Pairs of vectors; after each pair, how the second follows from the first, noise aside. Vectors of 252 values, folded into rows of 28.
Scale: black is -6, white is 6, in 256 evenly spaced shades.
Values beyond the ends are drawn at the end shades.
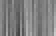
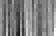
scaled up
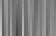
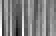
scaled up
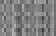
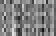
scaled up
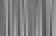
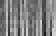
scaled up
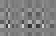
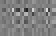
reversed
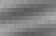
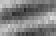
scaled up
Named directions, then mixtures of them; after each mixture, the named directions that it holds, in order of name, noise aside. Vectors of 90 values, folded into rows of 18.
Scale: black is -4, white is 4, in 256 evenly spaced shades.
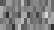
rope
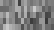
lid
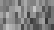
lid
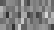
rope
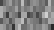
rope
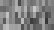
lid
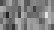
lid, rope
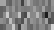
rope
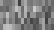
lid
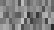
lid, rope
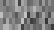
lid, rope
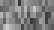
lid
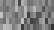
lid, rope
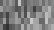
lid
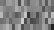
lid, rope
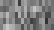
lid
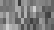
lid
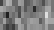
lid, rope
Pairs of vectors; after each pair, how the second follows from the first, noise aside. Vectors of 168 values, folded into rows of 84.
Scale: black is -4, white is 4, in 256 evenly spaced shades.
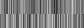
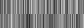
reversed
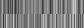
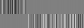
partly zeroed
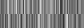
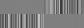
partly zeroed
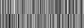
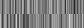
reversed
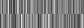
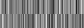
wrapped around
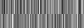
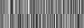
wrapped around
